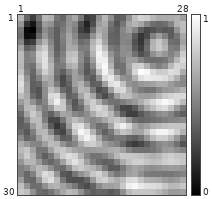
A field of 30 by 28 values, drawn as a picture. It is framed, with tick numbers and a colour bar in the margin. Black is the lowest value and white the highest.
Rings spread out from the top right. No single row or column stands out from its neighbours. No lone cell stands out from its neighbours. The top left is the ninth with the lowest average.
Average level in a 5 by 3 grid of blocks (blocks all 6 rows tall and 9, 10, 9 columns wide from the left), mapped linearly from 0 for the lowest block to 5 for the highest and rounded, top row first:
0 1 2
3 4 5
3 3 3
2 4 4
3 3 5
